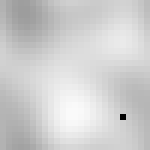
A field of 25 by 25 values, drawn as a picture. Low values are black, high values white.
Values change most from cell to cell in the bottom right. There are no regular stripes. Overall the values sit about 80% of the way up the scale. The values are skewed, with a long tail toward low values. One lone cell stands out, far lower than its neighbours.
